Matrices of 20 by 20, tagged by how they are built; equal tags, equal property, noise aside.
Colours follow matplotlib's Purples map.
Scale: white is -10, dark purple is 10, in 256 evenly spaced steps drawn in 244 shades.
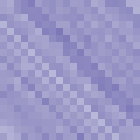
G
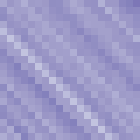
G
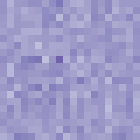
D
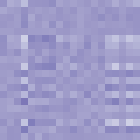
D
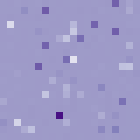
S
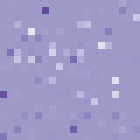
S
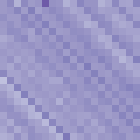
G
